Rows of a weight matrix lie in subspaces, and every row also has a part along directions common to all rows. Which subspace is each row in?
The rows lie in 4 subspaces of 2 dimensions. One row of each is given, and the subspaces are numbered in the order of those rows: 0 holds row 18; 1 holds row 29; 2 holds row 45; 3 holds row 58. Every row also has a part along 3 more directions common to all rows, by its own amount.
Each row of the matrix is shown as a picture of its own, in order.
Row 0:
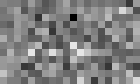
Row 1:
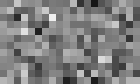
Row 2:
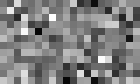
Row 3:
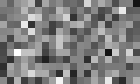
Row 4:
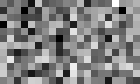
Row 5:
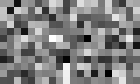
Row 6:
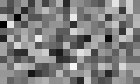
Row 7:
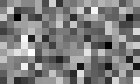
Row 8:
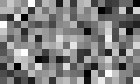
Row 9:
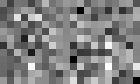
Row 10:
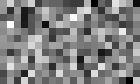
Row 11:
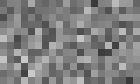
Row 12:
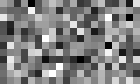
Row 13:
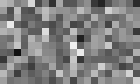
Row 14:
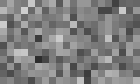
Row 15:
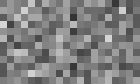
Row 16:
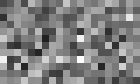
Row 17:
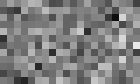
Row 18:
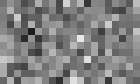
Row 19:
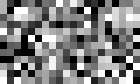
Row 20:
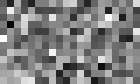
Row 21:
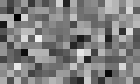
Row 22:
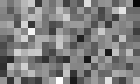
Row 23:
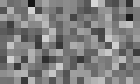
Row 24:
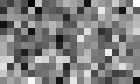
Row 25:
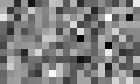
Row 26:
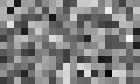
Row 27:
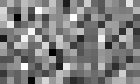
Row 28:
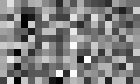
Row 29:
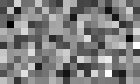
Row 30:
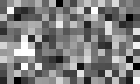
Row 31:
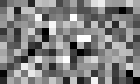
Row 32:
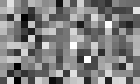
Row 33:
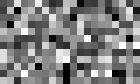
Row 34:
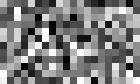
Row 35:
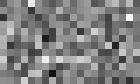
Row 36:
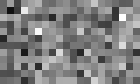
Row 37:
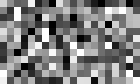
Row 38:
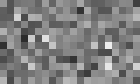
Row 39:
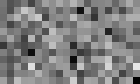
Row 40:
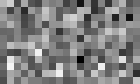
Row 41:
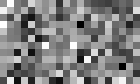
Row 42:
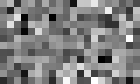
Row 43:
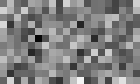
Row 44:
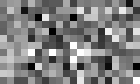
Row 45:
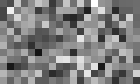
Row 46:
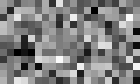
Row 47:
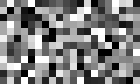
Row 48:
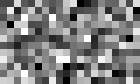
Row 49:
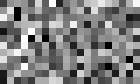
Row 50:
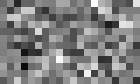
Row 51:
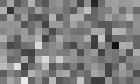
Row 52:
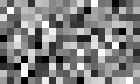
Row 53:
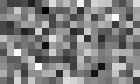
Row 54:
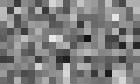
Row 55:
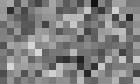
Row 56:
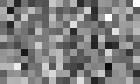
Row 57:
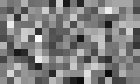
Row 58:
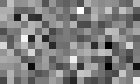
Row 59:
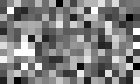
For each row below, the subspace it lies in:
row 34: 3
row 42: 1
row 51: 2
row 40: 2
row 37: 3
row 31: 3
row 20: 1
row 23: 2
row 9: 3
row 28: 0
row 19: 3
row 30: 3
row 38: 3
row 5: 1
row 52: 2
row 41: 0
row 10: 2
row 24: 0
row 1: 1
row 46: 3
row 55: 2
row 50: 1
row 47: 2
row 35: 2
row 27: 3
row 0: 3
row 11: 2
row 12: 2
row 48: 1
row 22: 0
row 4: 0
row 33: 1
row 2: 1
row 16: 2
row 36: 1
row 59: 3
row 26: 1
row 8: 0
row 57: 0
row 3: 0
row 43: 0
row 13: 3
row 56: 2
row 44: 3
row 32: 0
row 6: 0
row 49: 3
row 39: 3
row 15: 0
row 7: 3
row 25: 2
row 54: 1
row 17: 1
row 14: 0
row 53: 1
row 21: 0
